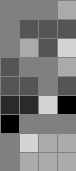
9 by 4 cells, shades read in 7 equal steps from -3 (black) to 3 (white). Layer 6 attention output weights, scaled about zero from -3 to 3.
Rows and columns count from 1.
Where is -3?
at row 6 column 4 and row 7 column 1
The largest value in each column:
0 2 2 2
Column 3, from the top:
0 -1 -1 0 0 2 0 1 1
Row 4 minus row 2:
-1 1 1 2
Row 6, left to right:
-2 -2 2 -3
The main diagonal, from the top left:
0 -1 -1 1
